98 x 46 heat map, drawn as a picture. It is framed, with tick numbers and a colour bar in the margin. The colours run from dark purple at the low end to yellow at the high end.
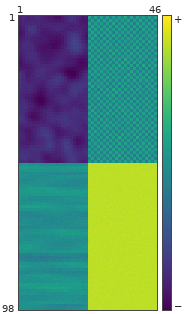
The table splits into 2 rows of 2 panels. Panel 1,1: very low, blotchy, faint in contrast. Panel 1,2: middling, checkered. Panel 2,1: middling, streaked across, faint in contrast. Panel 2,2: very high, flat.
